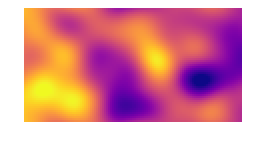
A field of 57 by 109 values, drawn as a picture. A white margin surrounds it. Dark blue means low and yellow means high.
Slope: up to the left. Lone odd cells: none. Odd rows or columns: none. Ninth with the highest average: bottom left. Calmest part: top right. Grain: smooth.
